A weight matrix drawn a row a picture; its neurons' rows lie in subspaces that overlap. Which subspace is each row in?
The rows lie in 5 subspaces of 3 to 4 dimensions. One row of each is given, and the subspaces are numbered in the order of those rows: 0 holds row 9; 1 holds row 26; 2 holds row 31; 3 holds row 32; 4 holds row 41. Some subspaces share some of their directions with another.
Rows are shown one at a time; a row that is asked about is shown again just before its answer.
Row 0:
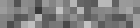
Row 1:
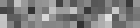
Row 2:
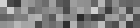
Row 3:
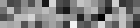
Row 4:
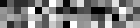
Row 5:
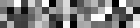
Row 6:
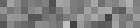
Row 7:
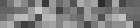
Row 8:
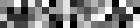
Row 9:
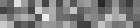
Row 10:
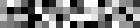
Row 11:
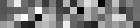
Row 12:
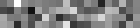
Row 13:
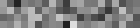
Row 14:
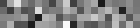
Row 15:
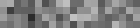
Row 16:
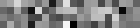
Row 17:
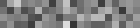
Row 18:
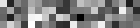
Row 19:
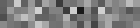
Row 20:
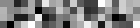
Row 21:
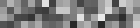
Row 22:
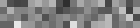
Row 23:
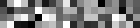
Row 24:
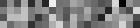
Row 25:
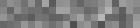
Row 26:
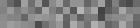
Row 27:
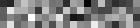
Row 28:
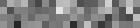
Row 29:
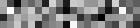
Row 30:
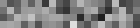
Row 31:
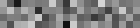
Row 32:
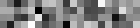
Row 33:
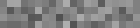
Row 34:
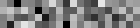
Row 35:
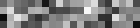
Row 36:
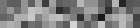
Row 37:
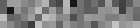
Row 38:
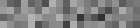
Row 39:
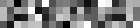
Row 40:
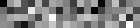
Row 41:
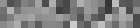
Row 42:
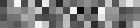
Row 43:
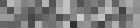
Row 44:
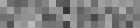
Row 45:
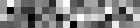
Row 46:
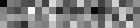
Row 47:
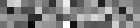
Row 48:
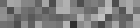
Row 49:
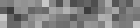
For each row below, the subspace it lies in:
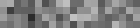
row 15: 1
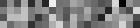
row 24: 2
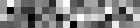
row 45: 1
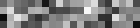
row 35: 0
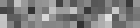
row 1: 0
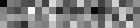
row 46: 3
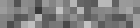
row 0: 4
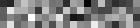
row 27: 1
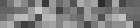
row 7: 3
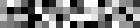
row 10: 1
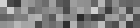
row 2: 3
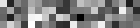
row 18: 2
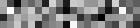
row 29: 0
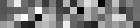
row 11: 1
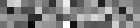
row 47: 1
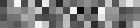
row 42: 1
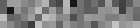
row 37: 0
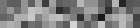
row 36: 0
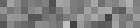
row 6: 0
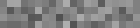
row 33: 1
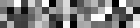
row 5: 2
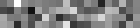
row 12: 0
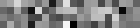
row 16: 3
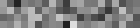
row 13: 0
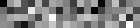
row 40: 3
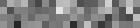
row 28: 4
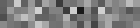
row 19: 1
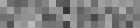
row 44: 1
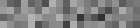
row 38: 4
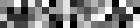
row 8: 2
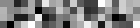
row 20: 3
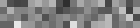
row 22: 4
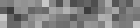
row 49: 0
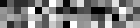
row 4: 3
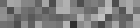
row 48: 4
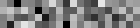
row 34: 2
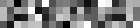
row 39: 0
